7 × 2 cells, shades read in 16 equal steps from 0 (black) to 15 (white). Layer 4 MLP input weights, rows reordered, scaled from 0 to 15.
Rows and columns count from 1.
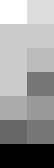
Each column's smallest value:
0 0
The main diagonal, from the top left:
15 12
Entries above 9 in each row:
2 2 2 1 1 0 0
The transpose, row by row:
15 12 12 12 10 6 0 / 13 12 11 7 9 7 0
